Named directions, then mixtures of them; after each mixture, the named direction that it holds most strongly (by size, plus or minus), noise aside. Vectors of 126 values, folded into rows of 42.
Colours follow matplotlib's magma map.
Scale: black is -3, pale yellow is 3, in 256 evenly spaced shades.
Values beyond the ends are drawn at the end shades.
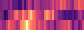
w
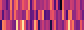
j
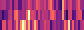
j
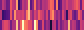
j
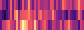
w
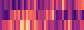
w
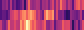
w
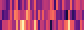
j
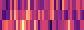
j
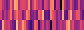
j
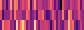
j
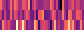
j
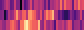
w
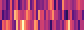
j
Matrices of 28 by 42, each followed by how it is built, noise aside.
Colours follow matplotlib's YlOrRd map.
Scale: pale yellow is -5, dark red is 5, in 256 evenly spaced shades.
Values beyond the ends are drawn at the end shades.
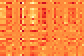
low rank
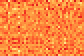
low rank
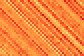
Toeplitz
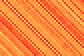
Toeplitz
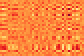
low rank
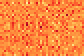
low rank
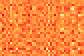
low rank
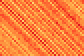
Toeplitz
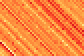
Toeplitz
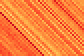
Toeplitz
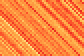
Toeplitz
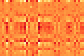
low rank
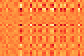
low rank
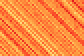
Toeplitz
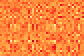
low rank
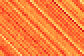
Toeplitz
